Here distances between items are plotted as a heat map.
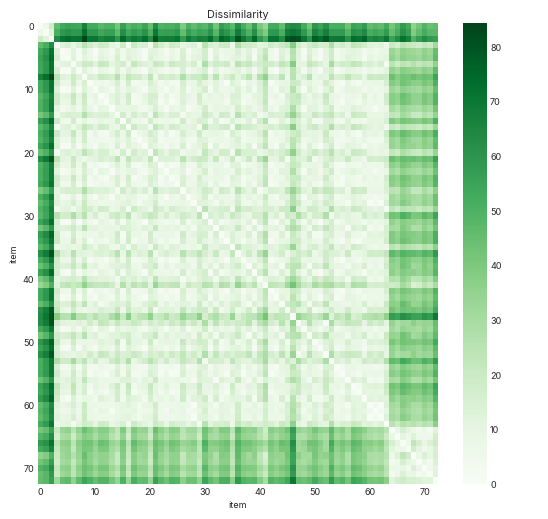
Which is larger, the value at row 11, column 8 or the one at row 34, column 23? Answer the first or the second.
the first
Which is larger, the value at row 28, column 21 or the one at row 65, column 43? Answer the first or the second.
the second
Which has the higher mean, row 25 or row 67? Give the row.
67
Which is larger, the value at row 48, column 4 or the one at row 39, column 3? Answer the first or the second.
the second
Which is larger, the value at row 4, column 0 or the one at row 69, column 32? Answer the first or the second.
the first
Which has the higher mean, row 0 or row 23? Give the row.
0
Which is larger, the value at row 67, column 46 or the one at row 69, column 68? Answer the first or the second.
the first
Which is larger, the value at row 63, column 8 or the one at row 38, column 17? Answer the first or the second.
the first
